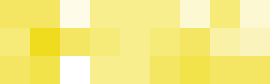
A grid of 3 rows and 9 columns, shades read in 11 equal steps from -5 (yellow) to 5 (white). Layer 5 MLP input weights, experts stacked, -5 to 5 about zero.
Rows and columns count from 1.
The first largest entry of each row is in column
3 9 3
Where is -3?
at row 3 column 2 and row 3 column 7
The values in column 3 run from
-2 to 5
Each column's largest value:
-1 -2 5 0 0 0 3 1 3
